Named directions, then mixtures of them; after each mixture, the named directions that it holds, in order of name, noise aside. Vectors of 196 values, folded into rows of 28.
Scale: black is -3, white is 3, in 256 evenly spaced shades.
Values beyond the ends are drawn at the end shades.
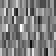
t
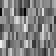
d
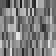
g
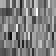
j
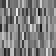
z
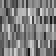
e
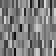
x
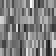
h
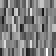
h, t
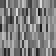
z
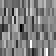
t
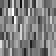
d, g, t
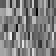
j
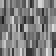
h, t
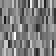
x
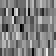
e, t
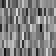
z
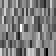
h, t, x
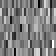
x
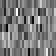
t, z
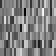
d, x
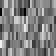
d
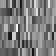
j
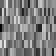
d, x, z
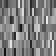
g, x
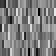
e, z
